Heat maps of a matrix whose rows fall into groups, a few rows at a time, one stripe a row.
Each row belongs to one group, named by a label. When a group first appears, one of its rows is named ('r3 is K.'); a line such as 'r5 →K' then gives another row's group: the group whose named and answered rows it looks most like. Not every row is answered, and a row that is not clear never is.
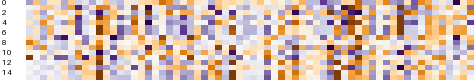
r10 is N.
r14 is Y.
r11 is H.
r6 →Y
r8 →H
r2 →N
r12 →Y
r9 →Y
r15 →Y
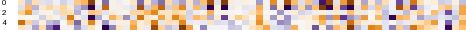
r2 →H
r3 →N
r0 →Y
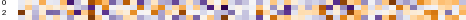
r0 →Y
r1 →N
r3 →Y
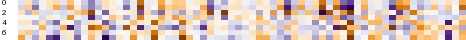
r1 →N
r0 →N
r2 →Y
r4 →H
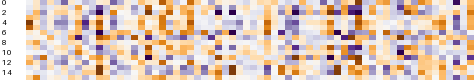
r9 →N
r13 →Y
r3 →H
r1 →N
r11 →Y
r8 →H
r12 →H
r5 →H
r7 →Y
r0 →H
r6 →N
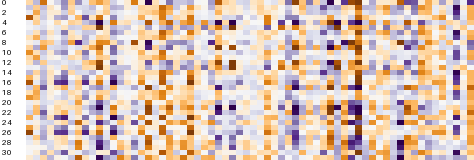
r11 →H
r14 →H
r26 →H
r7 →H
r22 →N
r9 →Y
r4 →N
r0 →Y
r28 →N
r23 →H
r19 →H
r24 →N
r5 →Y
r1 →H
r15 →H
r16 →H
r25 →H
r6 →H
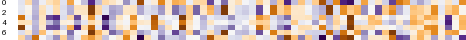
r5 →H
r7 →Y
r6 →Y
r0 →N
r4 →H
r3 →H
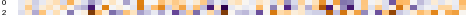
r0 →N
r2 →Y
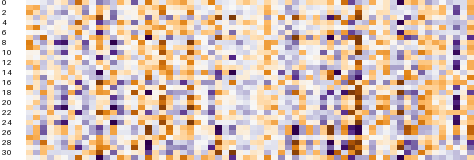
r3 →Y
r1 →H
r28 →Y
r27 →H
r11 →N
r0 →N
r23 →H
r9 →H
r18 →Y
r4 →N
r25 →N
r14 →N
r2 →H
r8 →H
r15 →N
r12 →H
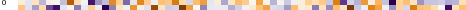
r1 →H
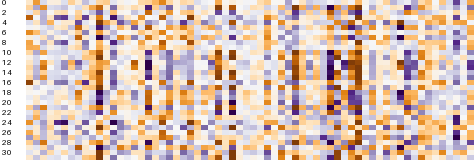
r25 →Y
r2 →N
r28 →Y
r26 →H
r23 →H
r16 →H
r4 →Y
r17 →Y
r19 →N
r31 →Y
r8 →H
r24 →H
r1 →Y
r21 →Y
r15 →Y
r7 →N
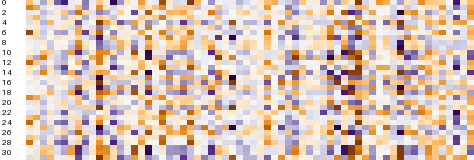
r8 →N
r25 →N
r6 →H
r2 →N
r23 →H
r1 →H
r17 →N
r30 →Y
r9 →N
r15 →N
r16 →Y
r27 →H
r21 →Y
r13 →H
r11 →Y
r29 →Y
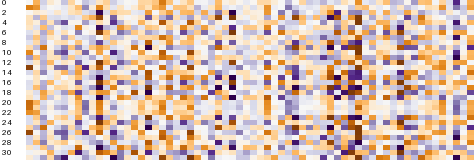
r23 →N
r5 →N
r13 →H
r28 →N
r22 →H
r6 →Y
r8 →N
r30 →Y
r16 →Y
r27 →H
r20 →H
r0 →H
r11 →H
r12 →Y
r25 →Y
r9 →Y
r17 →N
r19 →N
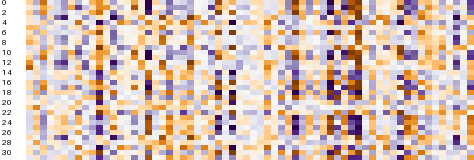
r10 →Y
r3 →H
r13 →H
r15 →N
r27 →H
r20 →N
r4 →N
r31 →N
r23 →N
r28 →H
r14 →N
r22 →Y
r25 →N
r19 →Y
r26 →N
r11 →Y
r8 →H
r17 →Y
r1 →Y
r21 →H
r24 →N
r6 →Y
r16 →Y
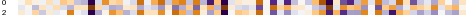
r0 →N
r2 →N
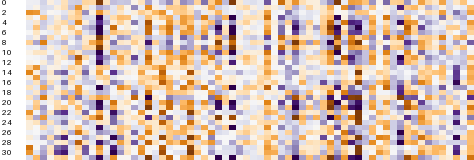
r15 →H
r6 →N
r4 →N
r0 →Y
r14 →H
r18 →N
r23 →Y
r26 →N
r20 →N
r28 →N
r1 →N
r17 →N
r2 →H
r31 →N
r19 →Y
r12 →N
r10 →N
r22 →H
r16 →H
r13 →H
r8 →Y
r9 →Y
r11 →N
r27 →H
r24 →H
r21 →N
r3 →N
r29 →H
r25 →N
